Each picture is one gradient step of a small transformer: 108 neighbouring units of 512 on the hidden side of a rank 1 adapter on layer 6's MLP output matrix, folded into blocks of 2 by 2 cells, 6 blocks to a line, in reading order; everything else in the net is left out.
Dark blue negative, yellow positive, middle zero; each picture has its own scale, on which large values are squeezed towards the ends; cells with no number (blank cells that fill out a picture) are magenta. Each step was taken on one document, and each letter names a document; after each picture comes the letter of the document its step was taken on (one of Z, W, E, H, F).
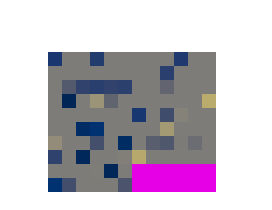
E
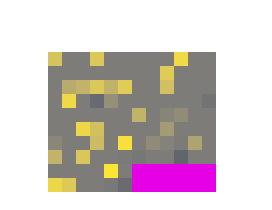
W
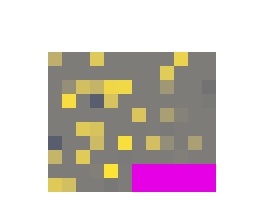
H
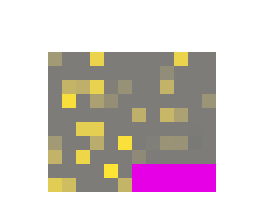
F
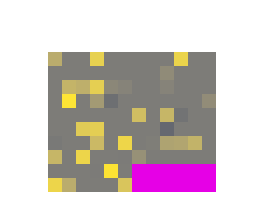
F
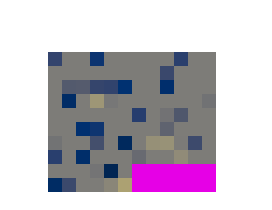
W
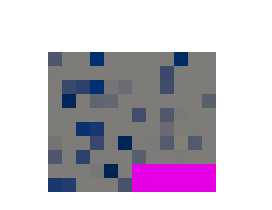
F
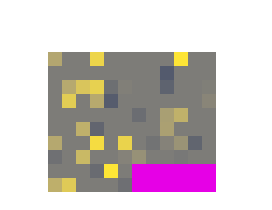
F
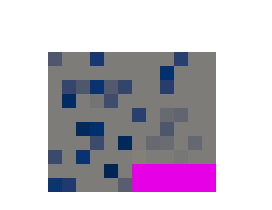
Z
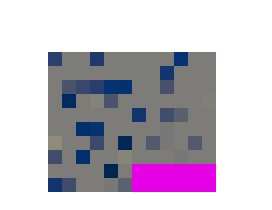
H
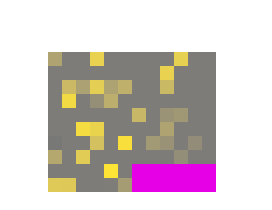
Z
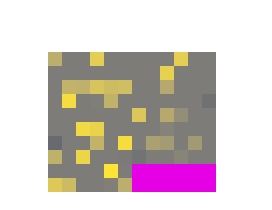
H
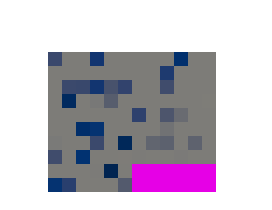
H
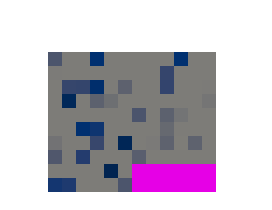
E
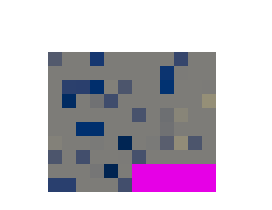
E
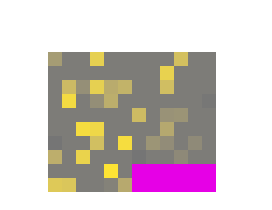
Z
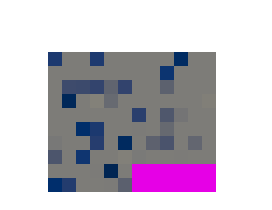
H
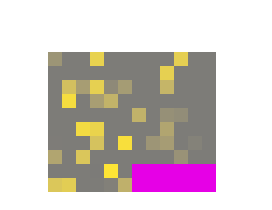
Z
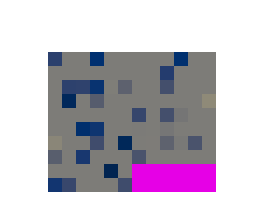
E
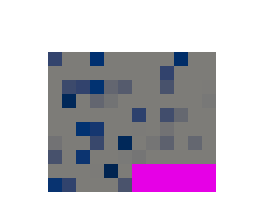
H
